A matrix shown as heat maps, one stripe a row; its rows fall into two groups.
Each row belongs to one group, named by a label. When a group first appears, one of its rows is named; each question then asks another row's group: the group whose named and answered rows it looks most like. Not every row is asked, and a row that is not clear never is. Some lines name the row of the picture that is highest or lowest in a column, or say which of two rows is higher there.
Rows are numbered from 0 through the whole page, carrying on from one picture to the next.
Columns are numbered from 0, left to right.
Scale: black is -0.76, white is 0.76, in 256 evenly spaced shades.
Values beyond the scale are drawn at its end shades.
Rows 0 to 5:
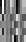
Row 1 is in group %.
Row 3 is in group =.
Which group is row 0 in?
%
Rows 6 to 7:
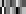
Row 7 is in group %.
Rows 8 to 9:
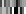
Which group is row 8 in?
%
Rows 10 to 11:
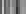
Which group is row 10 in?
%
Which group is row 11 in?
%
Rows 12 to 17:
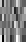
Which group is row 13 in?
=
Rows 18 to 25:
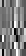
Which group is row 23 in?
%
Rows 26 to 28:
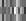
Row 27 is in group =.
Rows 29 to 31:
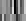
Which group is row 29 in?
=
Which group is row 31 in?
%
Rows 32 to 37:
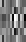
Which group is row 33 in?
=
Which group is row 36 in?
=
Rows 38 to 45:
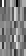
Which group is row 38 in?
%
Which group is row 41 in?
=
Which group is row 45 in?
=
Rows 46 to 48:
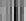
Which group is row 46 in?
=
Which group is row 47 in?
=
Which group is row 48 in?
=
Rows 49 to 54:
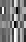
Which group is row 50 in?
%
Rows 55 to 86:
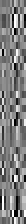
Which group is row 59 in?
=
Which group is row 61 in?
%
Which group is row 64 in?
=
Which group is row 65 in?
%
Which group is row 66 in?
=
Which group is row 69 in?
%
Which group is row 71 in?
%
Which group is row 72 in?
=
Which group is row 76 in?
%
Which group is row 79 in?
%
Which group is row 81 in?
=
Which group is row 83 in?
%
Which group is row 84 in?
%
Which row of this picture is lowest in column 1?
62
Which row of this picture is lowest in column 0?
83
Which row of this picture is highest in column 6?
85
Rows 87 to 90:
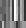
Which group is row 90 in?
%
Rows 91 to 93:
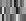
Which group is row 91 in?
=
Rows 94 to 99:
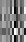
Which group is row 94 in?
=
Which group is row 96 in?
%
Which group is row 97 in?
=
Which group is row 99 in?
=
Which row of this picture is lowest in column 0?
96
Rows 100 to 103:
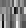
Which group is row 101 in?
=
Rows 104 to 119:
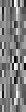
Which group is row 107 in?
=
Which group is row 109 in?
=
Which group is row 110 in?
%
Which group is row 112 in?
=
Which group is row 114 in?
%
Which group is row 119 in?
%
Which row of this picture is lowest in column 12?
113
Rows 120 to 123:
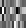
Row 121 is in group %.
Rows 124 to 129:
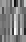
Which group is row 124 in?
=
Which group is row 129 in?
%
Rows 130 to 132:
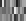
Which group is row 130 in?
%
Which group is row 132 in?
=
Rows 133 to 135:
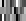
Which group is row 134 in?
=
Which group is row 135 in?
%
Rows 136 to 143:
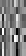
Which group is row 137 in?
%
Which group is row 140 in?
%
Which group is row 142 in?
%
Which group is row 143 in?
%
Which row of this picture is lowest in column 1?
138
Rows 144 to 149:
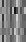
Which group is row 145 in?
=
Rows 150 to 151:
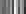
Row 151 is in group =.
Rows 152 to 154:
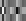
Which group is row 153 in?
%
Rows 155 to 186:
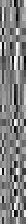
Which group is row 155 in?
=
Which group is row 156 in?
%
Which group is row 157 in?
%
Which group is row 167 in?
=
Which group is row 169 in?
=
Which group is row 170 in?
%
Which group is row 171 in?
=
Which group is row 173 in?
=
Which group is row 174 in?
%
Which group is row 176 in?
%
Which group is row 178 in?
=
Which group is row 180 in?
=
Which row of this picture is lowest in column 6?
163
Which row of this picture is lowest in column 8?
157
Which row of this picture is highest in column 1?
157
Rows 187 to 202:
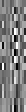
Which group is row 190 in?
%
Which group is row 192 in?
=
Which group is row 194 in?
=
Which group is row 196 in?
%
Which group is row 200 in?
%
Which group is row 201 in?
=
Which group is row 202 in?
=
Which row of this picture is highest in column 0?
193
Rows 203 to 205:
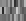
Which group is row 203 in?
=
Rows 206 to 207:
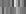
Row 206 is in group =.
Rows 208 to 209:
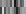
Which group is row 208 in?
=
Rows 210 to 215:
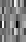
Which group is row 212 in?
%
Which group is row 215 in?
%
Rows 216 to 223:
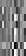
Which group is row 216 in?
=
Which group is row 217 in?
%
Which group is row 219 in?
%
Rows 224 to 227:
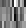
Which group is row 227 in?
%
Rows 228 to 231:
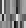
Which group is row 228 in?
%
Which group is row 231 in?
=
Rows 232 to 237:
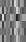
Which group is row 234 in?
%
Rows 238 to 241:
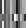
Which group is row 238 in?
%
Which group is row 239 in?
%
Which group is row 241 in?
%
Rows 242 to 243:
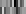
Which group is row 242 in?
=
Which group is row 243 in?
%
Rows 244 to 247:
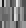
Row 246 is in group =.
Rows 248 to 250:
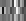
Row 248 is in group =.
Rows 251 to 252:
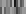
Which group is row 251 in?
=
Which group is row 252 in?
%
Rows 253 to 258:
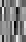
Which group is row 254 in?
%
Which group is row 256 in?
=
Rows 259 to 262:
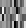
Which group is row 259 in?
=
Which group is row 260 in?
%
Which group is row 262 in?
=
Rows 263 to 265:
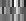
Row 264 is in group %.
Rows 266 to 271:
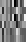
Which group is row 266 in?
=
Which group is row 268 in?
=
